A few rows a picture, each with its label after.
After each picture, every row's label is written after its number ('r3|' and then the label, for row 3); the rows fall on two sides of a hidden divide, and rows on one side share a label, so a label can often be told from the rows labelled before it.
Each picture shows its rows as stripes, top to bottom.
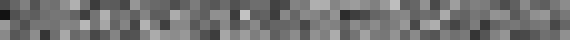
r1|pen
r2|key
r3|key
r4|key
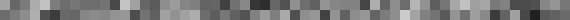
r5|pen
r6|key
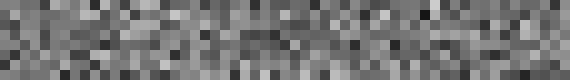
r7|key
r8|key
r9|key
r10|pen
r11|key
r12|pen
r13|key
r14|key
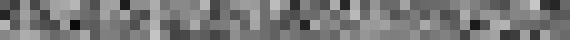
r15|key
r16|key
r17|key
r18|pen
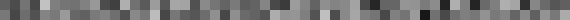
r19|key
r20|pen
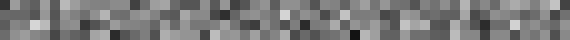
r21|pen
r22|key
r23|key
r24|key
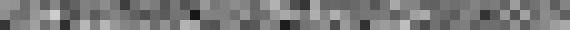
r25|key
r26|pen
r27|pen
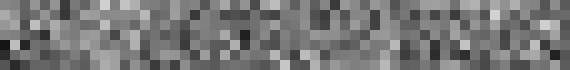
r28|pen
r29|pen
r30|pen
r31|pen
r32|pen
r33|key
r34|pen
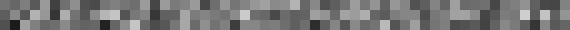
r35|key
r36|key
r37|key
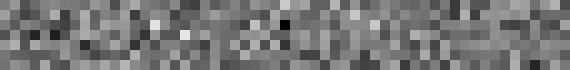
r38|pen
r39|pen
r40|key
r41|key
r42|pen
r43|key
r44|pen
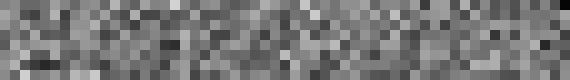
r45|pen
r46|pen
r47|key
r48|pen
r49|pen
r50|pen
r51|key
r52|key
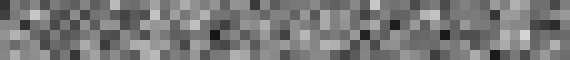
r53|key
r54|key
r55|key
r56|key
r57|pen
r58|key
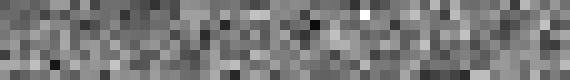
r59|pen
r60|key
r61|key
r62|pen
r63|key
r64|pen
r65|key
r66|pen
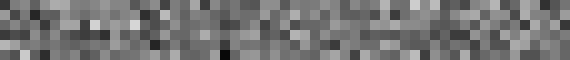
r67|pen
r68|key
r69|pen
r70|key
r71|pen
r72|key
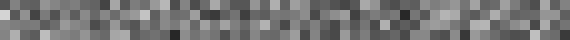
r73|key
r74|pen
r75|key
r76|pen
